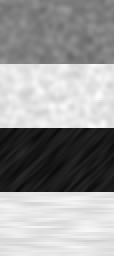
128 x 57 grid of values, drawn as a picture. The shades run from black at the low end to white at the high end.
The table splits into 4 rows of 1 panel. Panel 1,1: middling, blotchy, faint in contrast. Panel 2,1: very high, blotchy, faint in contrast. Panel 3,1: very low, slanting up to the right, faint in contrast. Panel 4,1: very high, streaked across, faint in contrast.
